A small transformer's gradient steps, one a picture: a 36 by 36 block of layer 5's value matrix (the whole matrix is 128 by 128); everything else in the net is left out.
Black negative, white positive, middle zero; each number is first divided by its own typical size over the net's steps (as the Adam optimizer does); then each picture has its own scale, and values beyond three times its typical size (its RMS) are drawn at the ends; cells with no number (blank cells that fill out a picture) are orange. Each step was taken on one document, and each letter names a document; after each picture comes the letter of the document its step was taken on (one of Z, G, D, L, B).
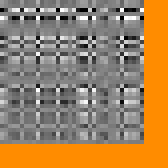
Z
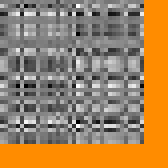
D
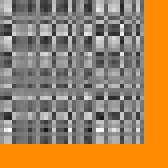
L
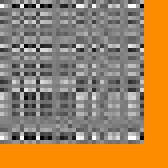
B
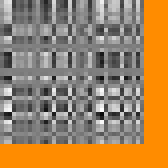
L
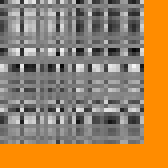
D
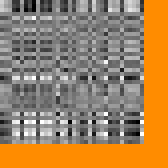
B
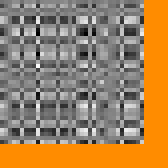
Z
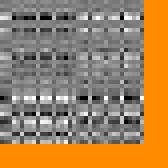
B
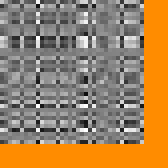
Z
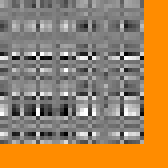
B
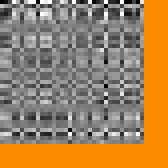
B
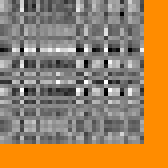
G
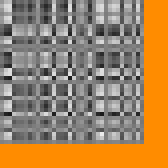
L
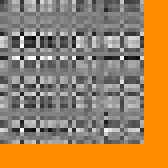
Z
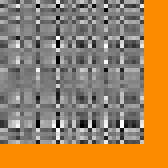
Z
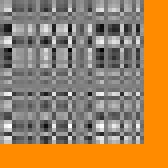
L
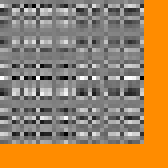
B
